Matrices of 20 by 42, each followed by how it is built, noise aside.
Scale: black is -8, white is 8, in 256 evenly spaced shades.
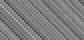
Toeplitz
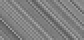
Toeplitz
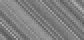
Toeplitz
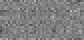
low rank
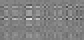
low rank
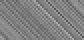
Toeplitz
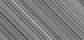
Toeplitz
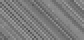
Toeplitz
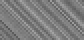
Toeplitz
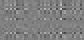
low rank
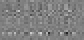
low rank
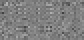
low rank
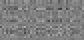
low rank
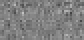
low rank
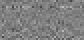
low rank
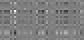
low rank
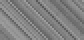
Toeplitz
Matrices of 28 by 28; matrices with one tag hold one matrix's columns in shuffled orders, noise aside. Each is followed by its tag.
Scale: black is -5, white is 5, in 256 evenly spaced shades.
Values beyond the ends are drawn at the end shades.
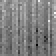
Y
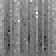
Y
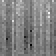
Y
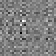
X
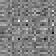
X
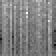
Y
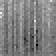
Y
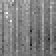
Y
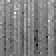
Y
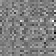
X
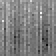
Y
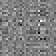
X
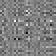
X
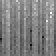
Y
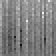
Y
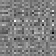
X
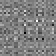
X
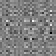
X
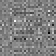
X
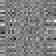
X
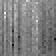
Y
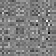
X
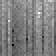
Y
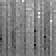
Y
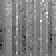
Y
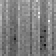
Y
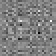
X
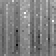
Y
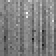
Y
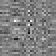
X
